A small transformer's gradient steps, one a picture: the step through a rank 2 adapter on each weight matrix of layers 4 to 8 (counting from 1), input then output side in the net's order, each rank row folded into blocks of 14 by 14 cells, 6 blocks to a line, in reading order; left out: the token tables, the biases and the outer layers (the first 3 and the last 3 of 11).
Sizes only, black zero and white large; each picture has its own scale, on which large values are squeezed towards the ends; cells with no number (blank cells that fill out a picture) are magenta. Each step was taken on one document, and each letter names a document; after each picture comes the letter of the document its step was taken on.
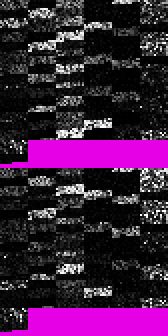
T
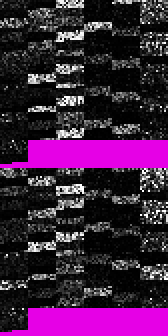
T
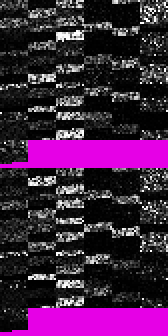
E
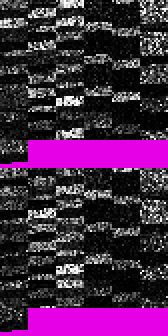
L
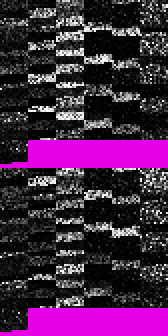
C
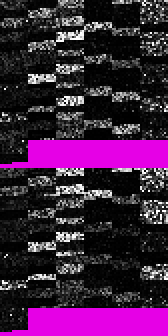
T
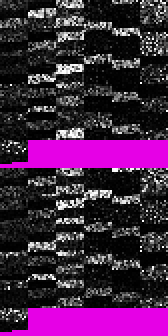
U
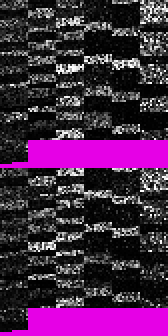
E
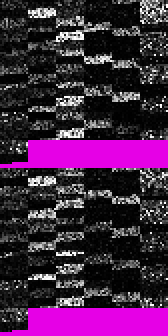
C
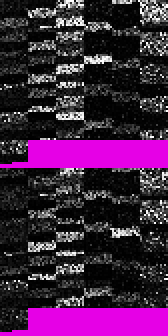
C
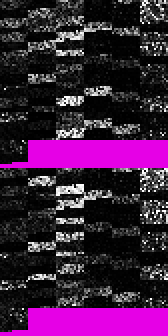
T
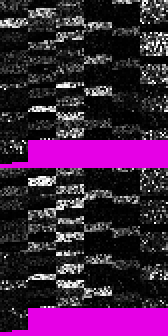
T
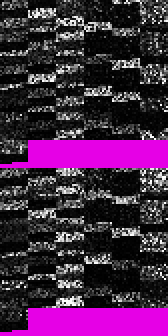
L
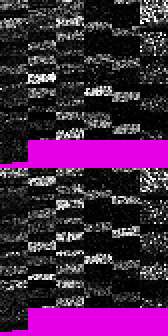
E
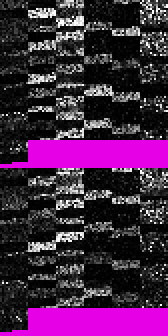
C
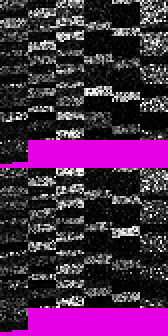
E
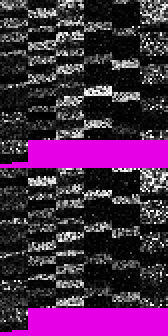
C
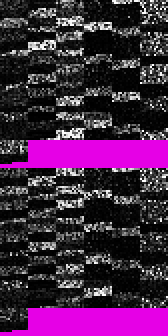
L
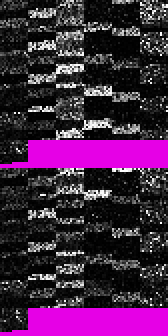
C
